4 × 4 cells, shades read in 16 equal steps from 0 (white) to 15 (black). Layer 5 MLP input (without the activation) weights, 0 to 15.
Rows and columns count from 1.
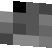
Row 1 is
0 15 10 11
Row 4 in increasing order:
7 7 8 11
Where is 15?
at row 1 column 2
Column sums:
27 43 37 36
